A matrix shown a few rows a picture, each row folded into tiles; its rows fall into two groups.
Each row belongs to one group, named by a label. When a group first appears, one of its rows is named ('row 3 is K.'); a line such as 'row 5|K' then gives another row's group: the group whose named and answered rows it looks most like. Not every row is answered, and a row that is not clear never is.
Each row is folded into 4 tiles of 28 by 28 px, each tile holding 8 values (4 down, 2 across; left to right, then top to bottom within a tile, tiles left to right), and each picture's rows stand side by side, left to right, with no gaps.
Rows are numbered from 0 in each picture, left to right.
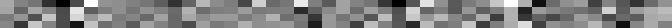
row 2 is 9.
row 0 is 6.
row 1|6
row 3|6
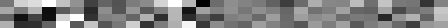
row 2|6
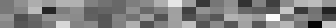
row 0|9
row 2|9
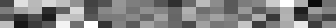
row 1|6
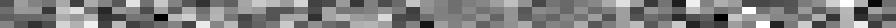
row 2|9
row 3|9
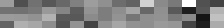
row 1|9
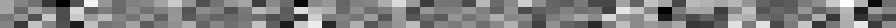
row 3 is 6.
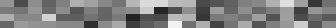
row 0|9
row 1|9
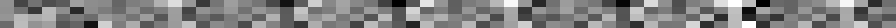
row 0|9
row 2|6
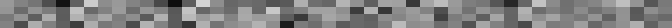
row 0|6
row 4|6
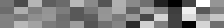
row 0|9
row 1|6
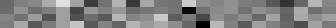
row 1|9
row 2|6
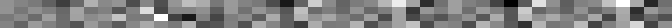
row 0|6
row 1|9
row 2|6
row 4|6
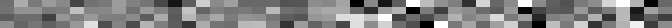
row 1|6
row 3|9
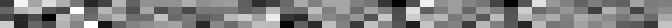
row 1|9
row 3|6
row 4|6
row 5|9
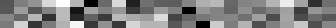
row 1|9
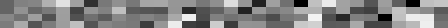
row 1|9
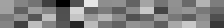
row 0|6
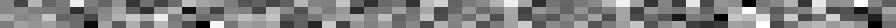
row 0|9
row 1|9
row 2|9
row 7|9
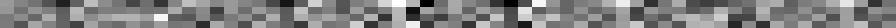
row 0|6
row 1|9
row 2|6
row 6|9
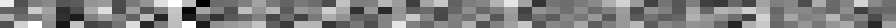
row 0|9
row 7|9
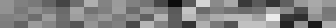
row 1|6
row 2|9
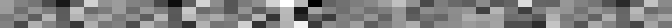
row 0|6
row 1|6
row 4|9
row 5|6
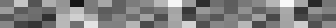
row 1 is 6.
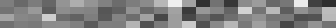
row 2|9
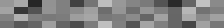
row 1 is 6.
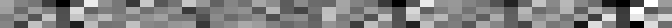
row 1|9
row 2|9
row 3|6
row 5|6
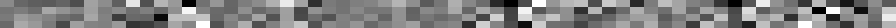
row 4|6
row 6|6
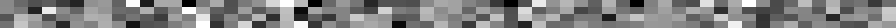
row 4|6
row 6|9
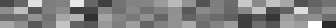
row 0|9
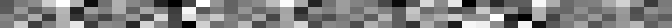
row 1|6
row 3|6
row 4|9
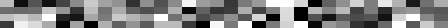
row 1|9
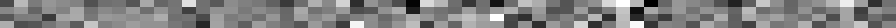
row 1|9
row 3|9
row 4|9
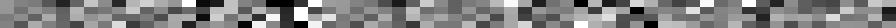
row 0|6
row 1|9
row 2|6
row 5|9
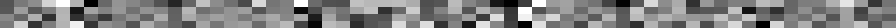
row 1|6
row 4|6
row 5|6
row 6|9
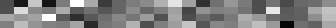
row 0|9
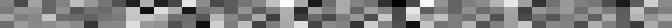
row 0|9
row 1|9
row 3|6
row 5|6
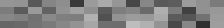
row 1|9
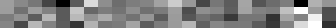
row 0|6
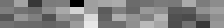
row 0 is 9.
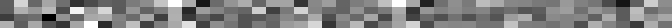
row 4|9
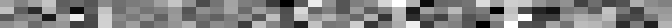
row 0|9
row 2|6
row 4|9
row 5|9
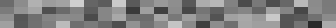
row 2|9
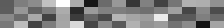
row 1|9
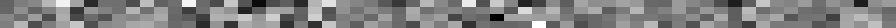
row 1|9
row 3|6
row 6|6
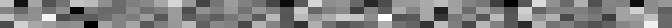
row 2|6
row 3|9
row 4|6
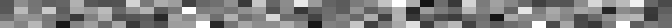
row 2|9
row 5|9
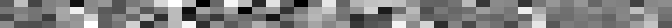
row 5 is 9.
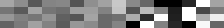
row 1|6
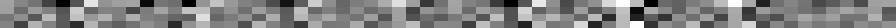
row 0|6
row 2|6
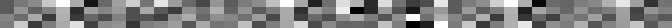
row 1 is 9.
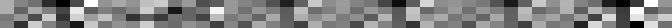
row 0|6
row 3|6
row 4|6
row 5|6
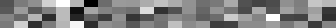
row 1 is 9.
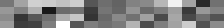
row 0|9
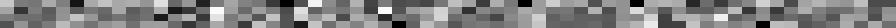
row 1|9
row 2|6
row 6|9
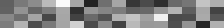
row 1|9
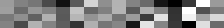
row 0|6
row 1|6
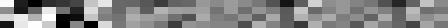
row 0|9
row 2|6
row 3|6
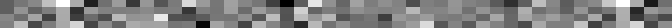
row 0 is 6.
